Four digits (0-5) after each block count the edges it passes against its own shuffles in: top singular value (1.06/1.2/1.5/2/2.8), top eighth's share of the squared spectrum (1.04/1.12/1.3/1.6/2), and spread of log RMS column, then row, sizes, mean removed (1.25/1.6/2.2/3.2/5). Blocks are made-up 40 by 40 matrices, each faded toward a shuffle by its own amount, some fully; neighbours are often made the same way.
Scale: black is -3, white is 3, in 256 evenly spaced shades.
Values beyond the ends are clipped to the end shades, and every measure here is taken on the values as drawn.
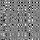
4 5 3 3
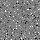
0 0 0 0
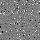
2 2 0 1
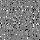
2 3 1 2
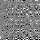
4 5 3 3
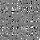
3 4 2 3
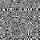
4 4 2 2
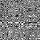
3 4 1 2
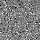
0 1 0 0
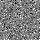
0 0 0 0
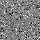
0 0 0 0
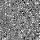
0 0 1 0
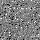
1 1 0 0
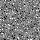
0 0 0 0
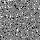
0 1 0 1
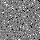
0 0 0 0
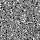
0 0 0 0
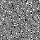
2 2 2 0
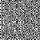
3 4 3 1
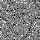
2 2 1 0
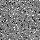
0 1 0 0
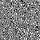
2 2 1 0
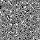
2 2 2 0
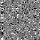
3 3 2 1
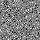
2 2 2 0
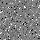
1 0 0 0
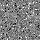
0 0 0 0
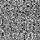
3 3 1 0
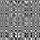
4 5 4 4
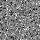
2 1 0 0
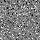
1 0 0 0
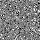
0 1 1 0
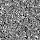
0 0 0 0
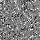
2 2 1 0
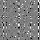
4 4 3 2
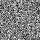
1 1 0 0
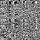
3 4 2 2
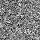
1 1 0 0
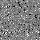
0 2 0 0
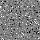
1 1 0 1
